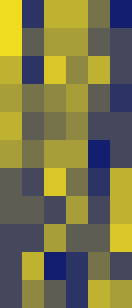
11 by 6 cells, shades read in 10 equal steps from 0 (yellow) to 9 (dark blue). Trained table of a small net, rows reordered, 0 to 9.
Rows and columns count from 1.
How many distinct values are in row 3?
5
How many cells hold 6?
10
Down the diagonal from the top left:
0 6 1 3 7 7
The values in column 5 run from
2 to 9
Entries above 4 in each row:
3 3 2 3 4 3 4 4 4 5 3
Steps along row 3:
up down up down up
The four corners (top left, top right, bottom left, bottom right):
0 9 7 3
